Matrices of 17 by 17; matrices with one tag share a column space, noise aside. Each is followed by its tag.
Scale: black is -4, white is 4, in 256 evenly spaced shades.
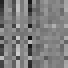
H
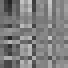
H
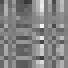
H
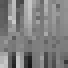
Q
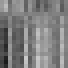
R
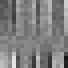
Q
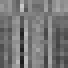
R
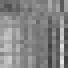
R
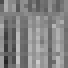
R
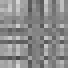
H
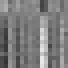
R
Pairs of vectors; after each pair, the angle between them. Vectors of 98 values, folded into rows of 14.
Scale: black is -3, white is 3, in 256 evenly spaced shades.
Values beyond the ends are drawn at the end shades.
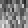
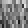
nearly opposite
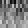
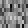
orthogonal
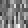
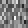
partly aligned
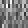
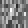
orthogonal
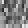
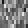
partly opposed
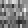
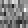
nearly parallel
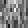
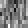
nearly opposite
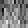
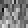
nearly parallel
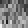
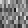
partly opposed
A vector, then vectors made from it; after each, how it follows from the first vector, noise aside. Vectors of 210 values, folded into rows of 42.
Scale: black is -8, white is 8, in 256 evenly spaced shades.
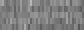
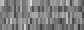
scaled up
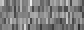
scaled up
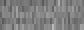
reversed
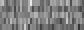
scaled up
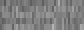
reversed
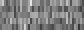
scaled up
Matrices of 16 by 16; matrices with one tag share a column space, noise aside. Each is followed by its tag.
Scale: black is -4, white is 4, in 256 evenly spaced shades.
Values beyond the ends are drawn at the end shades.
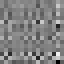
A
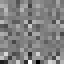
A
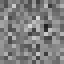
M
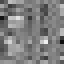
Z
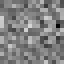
M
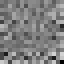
A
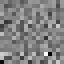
A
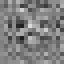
M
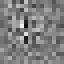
M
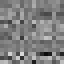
A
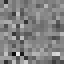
A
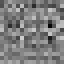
M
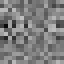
M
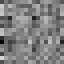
Z
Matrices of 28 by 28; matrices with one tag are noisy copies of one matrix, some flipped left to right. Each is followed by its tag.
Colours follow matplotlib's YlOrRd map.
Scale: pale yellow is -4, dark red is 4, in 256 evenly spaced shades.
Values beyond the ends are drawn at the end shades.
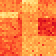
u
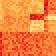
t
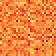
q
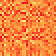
q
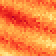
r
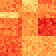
u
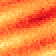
r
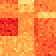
u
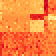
t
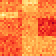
u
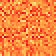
q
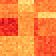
u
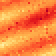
r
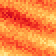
r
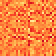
q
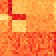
t
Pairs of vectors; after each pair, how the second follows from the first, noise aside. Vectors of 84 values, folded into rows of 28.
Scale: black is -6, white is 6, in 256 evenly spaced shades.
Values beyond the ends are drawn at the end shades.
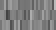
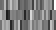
scaled up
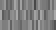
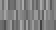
wrapped around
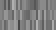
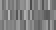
wrapped around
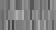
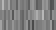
wrapped around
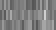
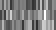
scaled up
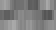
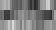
scaled up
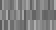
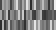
scaled up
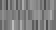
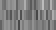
wrapped around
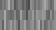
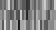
scaled up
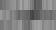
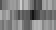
scaled up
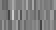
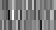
scaled up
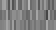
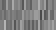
wrapped around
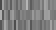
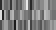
scaled up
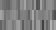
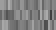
wrapped around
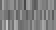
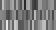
scaled up
